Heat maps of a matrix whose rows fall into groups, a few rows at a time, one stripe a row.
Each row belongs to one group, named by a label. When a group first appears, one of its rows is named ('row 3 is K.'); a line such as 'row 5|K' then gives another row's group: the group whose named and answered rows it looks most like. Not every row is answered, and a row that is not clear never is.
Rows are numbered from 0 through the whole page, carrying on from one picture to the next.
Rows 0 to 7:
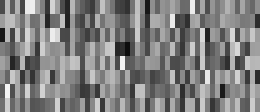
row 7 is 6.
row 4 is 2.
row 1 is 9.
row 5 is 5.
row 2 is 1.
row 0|1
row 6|1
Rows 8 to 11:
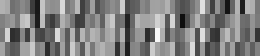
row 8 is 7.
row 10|6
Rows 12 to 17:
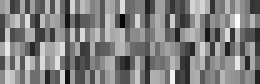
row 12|6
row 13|9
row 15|7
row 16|1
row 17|9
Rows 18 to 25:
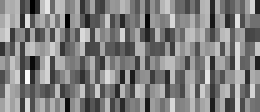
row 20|6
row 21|1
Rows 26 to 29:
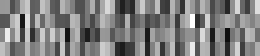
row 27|5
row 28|7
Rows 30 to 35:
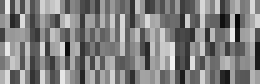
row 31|2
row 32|9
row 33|7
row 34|9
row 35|2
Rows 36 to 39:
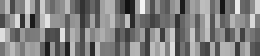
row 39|9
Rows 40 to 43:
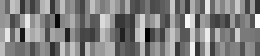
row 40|5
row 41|2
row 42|1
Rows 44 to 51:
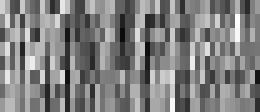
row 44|2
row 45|1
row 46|9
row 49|7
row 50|9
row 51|9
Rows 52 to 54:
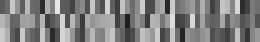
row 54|2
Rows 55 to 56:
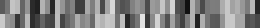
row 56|6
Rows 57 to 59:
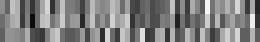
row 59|6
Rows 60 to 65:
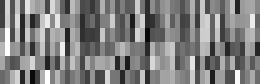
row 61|1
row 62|1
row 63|7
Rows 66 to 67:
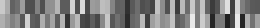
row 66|6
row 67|7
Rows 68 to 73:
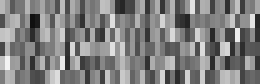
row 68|2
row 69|9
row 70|7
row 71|6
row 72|7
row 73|6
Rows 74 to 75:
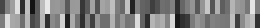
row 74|5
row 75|9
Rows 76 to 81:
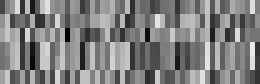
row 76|5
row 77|6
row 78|7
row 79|5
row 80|5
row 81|6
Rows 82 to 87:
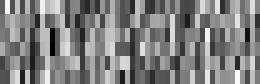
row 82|1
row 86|5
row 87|5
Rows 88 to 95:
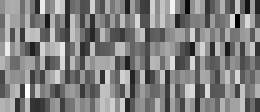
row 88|7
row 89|9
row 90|1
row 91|7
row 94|5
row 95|6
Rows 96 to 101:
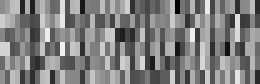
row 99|2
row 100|6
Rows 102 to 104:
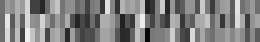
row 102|6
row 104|1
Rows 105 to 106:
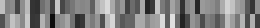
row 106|9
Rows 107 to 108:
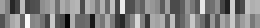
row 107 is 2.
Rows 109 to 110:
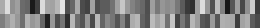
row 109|7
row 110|9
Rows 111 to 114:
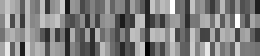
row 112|1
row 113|9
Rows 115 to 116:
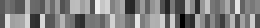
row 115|6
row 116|9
